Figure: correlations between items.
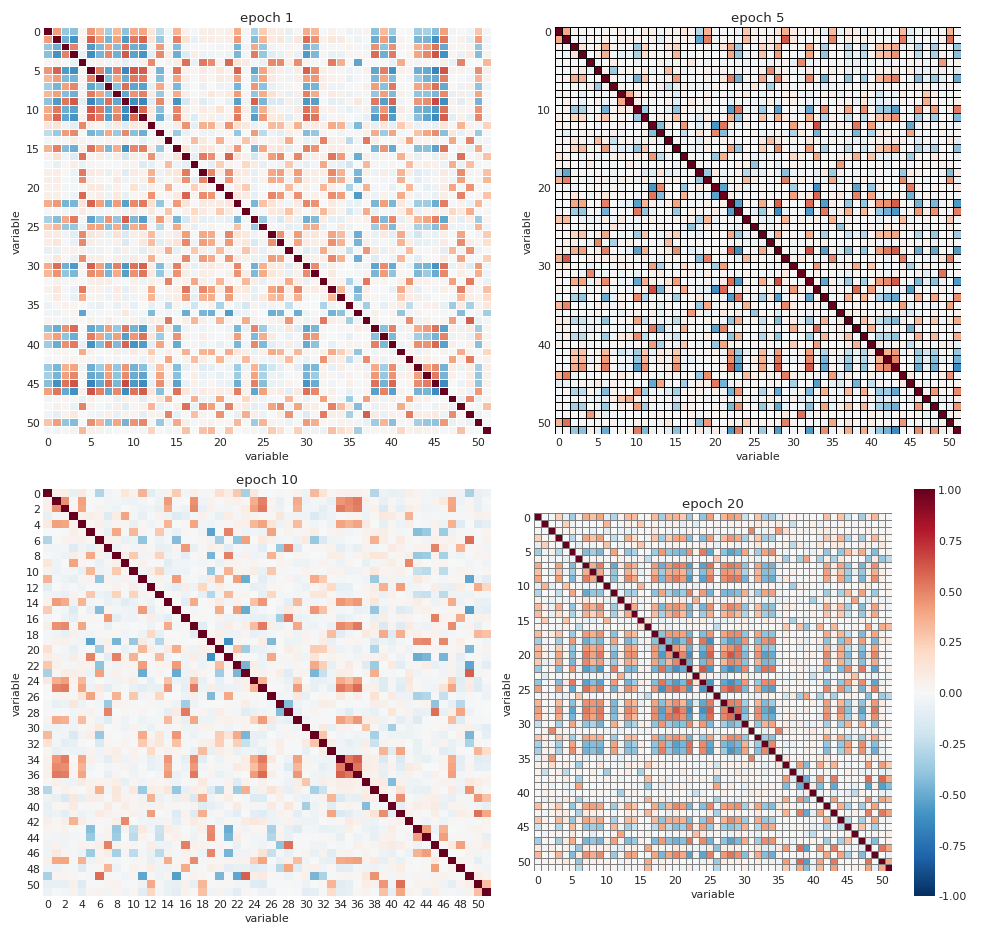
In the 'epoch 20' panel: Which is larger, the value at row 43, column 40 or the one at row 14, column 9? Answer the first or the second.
the second
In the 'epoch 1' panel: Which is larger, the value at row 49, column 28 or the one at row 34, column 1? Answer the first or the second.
the first
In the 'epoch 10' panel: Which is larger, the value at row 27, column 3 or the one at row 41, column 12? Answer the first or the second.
the second
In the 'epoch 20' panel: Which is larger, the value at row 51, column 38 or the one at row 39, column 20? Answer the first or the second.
the first
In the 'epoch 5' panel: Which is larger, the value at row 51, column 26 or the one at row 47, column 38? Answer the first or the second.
the second
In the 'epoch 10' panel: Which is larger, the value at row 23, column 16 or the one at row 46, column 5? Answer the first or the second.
the first
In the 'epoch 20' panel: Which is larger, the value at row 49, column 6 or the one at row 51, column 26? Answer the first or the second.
the first
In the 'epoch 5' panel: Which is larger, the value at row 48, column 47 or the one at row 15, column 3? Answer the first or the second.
the second
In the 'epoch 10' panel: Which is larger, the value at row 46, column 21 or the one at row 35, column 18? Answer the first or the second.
the second
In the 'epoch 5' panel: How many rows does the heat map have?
52
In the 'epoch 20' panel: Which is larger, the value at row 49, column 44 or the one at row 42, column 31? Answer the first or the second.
the first
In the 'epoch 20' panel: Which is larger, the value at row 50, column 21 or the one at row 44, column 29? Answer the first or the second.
the second
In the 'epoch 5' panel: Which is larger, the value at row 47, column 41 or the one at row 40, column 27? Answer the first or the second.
the second
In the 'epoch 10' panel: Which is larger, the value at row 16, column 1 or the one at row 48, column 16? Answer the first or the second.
the second
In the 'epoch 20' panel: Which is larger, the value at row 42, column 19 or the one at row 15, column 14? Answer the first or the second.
the first
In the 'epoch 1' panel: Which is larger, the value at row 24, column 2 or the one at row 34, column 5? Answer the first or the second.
the first
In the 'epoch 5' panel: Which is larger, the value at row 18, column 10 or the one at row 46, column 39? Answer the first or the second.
the second
